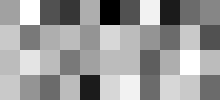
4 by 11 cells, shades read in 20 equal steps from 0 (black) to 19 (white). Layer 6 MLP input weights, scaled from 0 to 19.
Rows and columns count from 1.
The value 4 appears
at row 1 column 4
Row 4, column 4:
14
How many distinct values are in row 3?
7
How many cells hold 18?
2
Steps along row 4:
down down up down up up down up down down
